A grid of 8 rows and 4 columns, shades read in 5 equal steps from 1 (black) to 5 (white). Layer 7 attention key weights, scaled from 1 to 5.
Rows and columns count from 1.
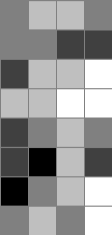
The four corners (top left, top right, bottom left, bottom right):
3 3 3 5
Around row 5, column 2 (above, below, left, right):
4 1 2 4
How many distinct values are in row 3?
3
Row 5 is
2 3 4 3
